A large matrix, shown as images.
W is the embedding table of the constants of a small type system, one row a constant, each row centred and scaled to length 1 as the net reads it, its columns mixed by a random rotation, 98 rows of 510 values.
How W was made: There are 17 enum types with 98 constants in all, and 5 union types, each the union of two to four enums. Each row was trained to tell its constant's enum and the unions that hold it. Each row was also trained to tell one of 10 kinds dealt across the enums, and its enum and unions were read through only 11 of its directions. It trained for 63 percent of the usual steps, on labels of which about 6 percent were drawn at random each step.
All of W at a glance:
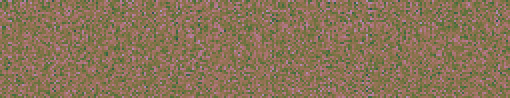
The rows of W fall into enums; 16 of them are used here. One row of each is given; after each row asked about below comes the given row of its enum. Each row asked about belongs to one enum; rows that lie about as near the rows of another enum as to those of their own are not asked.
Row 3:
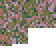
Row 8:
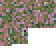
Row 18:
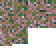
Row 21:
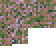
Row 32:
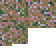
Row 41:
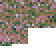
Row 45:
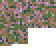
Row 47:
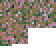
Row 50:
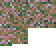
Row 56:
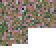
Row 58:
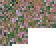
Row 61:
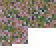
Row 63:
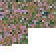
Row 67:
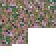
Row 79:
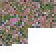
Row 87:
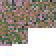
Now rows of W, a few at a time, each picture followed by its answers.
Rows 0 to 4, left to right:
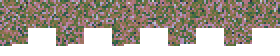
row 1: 79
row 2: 67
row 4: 3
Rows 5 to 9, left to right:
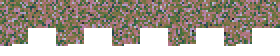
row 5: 58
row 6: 67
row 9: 58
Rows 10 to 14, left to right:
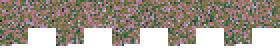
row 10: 87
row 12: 58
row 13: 3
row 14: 87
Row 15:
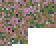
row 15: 8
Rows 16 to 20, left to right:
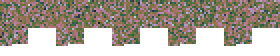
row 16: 56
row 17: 47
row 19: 3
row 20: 8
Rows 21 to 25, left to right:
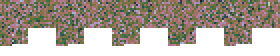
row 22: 45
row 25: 3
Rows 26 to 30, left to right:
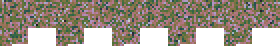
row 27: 67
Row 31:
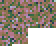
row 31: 41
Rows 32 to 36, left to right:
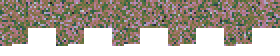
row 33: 79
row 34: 41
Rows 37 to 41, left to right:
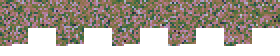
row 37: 79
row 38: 87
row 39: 18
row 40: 56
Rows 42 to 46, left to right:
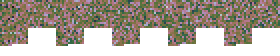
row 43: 21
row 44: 41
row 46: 8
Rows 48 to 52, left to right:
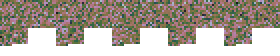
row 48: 79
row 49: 58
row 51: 67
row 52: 61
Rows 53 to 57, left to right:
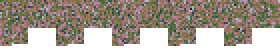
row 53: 18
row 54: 67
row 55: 56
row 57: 79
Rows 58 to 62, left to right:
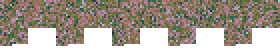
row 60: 21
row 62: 41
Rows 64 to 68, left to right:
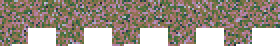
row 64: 8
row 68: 58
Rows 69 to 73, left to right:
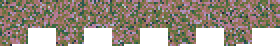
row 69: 3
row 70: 32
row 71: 50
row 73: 58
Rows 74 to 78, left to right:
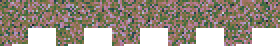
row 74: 32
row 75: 3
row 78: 56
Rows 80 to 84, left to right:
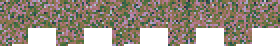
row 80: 50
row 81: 8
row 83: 18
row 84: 8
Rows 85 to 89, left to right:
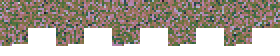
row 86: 32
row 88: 21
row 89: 79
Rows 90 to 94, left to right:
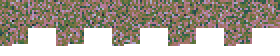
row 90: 32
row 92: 61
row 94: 18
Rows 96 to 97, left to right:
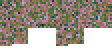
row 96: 41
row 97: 18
